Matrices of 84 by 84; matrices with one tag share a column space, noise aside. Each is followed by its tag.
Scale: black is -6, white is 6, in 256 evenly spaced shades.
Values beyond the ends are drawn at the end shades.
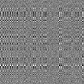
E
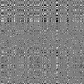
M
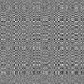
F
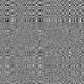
M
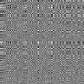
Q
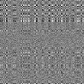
M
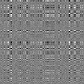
Q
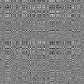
Q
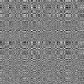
Q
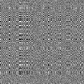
F
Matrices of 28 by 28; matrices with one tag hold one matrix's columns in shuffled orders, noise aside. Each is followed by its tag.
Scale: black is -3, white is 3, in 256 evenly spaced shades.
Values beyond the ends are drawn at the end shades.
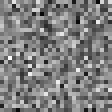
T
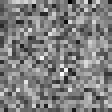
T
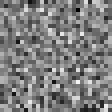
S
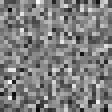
S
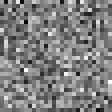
T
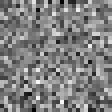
S
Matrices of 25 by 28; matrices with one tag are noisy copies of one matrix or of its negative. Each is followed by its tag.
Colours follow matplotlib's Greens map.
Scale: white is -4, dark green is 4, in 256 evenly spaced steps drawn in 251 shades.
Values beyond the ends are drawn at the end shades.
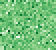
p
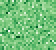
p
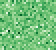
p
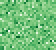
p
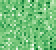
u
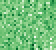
u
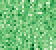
u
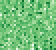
u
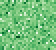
p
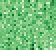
u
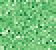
p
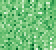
u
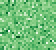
p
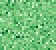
p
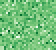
p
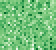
u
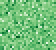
p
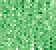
u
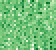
u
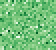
p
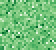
p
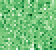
u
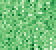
u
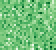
u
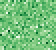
p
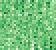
u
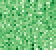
u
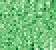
u
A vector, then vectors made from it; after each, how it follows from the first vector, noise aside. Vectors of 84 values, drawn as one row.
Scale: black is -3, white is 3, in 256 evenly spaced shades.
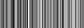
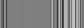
partly zeroed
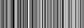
copied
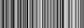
copied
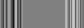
partly zeroed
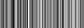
copied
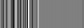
partly zeroed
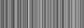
shrunk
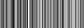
copied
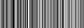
copied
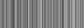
shrunk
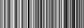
negated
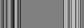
partly zeroed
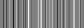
partly zeroed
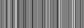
partly zeroed
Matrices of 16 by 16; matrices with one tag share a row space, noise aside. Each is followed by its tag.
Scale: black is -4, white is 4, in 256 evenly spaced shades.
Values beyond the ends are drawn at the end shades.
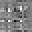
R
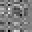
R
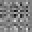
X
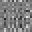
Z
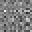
Z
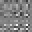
X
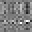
Z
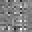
R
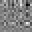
Z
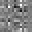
R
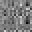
Z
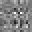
X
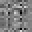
R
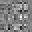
R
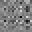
Z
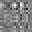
X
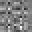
R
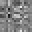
R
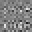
Z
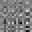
Z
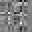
R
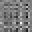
X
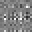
Z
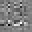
R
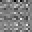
X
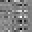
R
